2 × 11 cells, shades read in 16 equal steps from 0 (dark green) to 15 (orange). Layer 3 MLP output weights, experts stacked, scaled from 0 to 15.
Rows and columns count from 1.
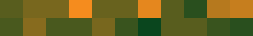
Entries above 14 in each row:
1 0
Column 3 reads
7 4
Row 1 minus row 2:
1 -1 3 11 -1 3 14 0 -3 8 10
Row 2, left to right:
4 8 4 4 7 3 0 5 5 3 2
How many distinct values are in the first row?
8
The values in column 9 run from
2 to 5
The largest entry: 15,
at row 1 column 4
